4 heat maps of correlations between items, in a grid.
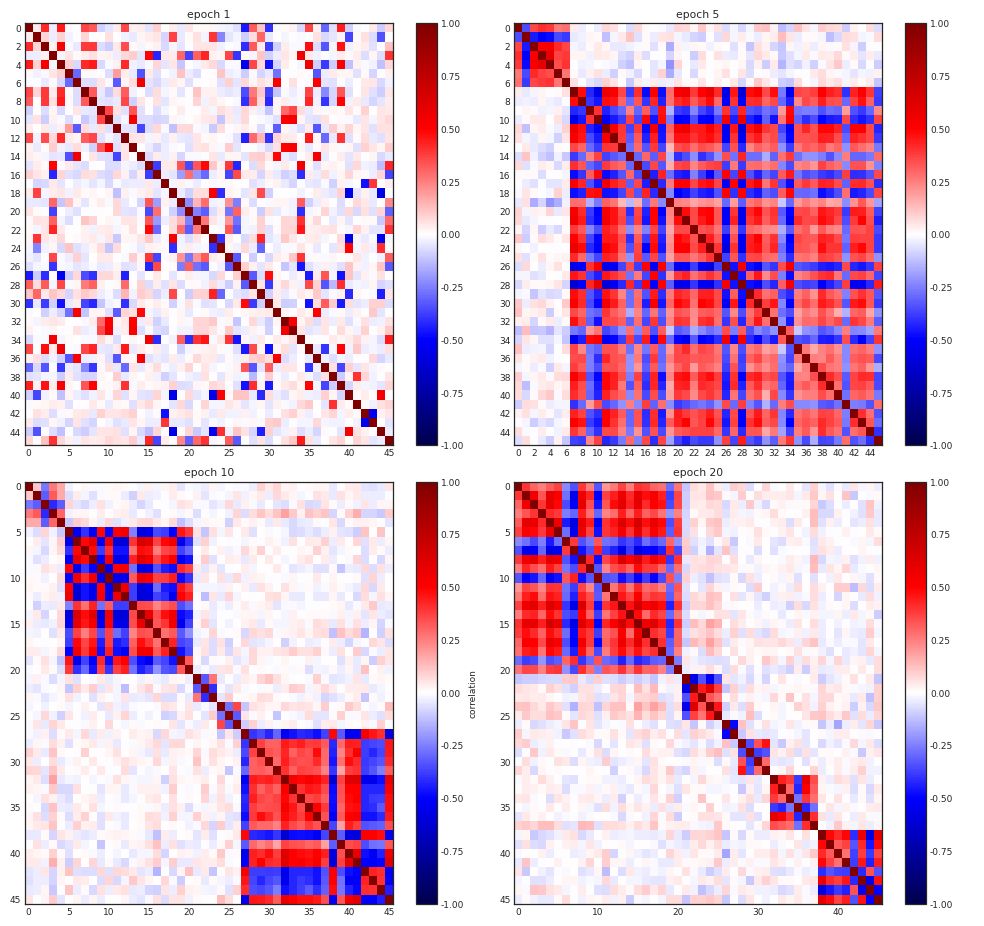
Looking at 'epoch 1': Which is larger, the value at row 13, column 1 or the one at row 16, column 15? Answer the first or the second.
the first
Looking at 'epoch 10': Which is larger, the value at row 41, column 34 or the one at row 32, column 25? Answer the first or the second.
the first
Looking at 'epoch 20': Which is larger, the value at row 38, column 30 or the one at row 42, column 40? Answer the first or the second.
the first
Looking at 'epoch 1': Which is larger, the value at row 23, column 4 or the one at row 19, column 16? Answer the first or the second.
the first
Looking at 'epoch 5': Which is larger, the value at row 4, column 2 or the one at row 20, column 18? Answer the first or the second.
the first
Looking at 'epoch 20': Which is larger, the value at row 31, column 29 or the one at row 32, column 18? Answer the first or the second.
the second
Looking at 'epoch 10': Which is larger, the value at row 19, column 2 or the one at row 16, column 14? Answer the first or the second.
the second
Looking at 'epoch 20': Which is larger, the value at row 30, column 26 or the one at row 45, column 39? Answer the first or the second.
the second
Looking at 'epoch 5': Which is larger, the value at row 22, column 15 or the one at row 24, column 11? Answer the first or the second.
the second
